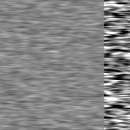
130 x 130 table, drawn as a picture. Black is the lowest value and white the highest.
Grain: streaks across. Mirror symmetry: none. Ninth with the lowest average: middle right. Seam: vertical, 80% of the way across, the left part calmer. Histogram: heavy tails on both sides. Slope: none.
